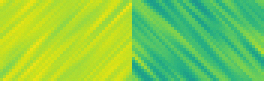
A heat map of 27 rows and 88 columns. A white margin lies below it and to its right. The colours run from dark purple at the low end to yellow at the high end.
It is made of 1 by 2 panels. Panel 1,1: very high, slanting up to the right, faint in contrast. Panel 1,2: high, slanting down to the right.
